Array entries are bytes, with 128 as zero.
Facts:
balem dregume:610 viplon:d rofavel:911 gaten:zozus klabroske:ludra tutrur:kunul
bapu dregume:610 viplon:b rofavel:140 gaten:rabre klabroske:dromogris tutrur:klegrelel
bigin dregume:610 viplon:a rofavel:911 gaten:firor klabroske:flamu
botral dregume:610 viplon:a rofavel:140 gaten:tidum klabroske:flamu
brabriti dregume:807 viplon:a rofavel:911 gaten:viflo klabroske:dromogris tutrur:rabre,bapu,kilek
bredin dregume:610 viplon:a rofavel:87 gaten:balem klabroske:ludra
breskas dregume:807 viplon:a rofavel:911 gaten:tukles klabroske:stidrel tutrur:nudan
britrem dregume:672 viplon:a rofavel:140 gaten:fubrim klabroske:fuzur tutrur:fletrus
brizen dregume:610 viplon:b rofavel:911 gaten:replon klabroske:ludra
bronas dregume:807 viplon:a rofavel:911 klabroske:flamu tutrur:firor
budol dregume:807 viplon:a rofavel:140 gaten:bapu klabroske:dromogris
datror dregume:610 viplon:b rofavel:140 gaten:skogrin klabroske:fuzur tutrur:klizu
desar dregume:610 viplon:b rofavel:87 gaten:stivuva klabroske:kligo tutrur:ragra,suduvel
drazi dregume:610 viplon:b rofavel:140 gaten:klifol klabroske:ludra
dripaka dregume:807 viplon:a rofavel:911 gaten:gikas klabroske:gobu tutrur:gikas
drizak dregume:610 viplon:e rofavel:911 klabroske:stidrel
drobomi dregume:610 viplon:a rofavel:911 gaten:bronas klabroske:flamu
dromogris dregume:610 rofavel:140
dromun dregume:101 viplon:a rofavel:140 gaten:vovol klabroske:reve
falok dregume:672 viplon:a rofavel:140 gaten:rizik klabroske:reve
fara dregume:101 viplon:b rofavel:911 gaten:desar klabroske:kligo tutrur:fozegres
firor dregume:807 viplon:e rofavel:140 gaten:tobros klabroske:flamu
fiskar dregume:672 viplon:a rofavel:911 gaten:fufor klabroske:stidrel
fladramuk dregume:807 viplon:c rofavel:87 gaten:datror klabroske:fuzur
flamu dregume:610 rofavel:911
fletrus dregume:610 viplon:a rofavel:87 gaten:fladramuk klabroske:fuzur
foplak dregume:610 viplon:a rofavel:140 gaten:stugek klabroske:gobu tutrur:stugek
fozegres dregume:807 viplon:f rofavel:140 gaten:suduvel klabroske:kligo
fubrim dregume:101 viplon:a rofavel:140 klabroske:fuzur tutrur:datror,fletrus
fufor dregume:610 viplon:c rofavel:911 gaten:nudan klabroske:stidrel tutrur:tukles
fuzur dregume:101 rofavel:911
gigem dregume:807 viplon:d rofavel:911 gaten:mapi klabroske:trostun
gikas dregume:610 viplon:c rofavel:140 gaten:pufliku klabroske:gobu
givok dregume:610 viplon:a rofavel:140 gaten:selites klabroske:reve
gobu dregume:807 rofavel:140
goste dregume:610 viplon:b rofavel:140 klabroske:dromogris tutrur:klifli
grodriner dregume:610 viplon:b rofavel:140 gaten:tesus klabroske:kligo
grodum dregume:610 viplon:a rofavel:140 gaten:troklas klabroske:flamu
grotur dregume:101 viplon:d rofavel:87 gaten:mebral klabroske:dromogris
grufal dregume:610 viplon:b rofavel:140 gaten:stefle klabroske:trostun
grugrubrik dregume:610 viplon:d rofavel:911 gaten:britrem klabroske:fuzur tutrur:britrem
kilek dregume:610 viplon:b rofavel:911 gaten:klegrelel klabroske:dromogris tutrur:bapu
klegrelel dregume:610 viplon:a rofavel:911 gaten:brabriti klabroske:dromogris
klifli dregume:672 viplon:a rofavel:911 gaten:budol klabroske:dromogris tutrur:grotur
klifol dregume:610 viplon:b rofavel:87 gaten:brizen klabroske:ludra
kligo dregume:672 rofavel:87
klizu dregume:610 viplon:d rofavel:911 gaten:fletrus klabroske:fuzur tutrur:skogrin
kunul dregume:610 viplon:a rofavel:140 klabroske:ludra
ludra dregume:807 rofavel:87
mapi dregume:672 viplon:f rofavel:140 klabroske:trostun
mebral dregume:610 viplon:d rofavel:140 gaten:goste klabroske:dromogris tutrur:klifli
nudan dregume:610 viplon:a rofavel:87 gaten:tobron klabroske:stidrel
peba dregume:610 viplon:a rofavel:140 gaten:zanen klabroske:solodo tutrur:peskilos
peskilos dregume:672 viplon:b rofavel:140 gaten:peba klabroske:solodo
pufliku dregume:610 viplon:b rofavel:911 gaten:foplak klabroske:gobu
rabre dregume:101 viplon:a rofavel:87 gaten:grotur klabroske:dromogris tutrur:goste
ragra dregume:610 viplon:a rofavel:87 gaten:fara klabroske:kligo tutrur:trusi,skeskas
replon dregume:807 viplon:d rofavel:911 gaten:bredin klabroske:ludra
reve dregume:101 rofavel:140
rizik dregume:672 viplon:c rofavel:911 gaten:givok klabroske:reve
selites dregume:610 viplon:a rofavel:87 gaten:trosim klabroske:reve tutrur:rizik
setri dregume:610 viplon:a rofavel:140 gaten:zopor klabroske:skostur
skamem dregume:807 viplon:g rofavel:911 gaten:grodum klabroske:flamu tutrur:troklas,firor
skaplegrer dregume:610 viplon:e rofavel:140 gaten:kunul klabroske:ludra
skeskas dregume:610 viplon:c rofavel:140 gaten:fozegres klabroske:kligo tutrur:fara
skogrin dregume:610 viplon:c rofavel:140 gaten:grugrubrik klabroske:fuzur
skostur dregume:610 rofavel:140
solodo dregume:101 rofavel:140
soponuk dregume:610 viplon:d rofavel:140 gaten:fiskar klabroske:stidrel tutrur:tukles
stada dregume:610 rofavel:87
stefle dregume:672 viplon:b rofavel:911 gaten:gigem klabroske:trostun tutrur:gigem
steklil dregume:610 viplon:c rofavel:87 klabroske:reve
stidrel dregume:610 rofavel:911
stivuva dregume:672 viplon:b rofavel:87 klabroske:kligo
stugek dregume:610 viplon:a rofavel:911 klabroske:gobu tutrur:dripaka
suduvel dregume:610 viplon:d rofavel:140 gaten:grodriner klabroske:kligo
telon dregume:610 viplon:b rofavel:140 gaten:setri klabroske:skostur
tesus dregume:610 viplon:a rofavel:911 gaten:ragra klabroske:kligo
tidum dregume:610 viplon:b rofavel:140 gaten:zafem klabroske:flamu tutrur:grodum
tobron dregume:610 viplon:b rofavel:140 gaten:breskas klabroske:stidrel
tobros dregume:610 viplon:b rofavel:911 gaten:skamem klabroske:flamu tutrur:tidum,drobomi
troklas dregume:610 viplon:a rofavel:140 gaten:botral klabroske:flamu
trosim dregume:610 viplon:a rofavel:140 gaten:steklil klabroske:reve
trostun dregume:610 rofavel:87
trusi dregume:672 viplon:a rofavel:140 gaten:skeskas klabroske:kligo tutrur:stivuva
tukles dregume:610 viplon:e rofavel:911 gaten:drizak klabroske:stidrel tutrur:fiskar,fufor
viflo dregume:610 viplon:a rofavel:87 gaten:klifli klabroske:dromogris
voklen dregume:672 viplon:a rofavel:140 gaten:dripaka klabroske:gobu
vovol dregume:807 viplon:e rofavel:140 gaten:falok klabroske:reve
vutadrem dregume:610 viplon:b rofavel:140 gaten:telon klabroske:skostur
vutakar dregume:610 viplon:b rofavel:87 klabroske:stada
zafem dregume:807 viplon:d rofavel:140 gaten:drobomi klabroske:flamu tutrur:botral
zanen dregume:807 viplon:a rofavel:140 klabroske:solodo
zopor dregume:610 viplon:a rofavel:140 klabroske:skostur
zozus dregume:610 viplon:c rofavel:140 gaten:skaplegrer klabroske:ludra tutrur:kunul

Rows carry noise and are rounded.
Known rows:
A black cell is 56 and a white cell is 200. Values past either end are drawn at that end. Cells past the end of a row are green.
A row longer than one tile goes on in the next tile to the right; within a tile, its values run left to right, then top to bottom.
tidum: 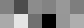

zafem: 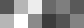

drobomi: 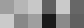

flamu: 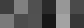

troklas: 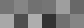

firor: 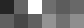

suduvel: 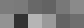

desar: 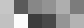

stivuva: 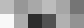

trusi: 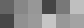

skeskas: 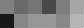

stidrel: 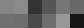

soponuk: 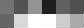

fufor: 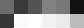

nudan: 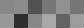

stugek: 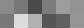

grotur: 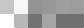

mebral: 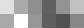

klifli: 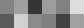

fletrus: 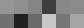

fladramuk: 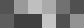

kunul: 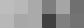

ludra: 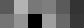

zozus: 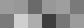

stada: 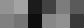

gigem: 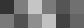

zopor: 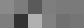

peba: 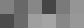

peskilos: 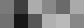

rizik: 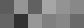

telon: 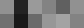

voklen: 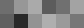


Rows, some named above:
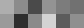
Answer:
viflo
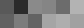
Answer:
stefle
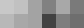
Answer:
kunul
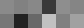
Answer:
fletrus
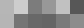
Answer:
steklil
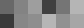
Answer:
trusi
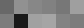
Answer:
falok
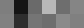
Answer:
pufliku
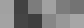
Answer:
vutakar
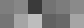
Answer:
foplak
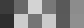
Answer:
dripaka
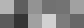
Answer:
klegrelel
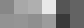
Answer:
budol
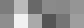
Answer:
britrem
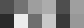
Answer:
brabriti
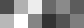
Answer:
zafem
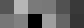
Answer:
ludra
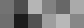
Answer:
peskilos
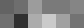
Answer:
fiskar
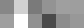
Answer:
fubrim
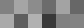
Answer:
botral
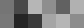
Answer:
peskilos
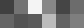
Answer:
vovol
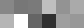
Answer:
fara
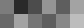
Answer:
datror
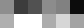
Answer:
tukles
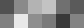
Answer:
breskas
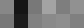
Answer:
brizen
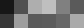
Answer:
skamem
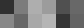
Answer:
replon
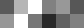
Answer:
bronas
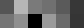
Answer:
ludra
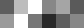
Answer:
bronas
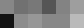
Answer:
skeskas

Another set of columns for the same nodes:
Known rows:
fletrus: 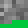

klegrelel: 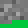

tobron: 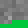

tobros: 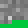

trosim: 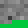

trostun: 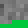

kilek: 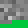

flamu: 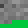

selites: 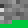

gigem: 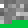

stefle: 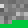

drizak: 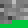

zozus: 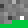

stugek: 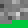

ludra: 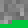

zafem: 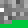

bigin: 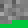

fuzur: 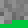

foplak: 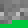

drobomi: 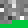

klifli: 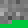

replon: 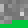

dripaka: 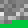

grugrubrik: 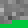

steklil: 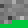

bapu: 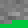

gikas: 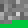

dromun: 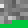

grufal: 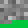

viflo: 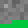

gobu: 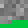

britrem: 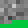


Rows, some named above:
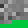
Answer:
botral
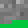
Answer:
suduvel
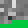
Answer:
stivuva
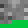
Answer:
tukles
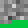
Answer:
fubrim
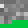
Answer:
stefle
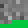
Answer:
fufor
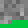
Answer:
ludra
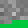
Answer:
tidum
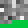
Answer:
bronas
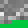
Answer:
dripaka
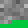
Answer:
fladramuk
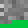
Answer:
klizu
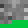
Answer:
tukles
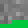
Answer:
pufliku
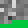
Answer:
stivuva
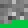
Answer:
desar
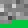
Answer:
grotur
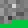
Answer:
britrem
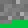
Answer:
brizen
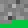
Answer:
rabre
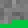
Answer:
kligo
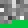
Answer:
bronas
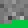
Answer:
ragra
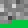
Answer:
grotur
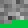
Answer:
mebral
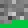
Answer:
desar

